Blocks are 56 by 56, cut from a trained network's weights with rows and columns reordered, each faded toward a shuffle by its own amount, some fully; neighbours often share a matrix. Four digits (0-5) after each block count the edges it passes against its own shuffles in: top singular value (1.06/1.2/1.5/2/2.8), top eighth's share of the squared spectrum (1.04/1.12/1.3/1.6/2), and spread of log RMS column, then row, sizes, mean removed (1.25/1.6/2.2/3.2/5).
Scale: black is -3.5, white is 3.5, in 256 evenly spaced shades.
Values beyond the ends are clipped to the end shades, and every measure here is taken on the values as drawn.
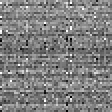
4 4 2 1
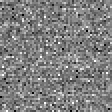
1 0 0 0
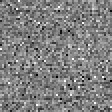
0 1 0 0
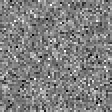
0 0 0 0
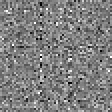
3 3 2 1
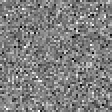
1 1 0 0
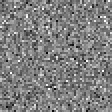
2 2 0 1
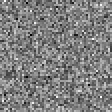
0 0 0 0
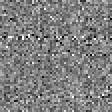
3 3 0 2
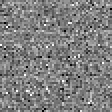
2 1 0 0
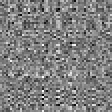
4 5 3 3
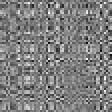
4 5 4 3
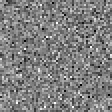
0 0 0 0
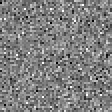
1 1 0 0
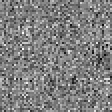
3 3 0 2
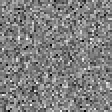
0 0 0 0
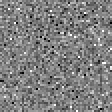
0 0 0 0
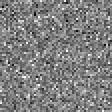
0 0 0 0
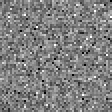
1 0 0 0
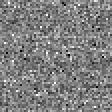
1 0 0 0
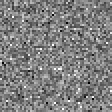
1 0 0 0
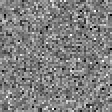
0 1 0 0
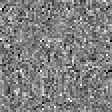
2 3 1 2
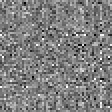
3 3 2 2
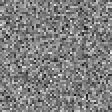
1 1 0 0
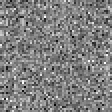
3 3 1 1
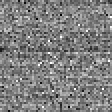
2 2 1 0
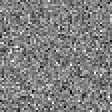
3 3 1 0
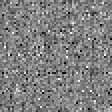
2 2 0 1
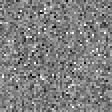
1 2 0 1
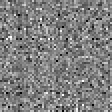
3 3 0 2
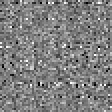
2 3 0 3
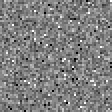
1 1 0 0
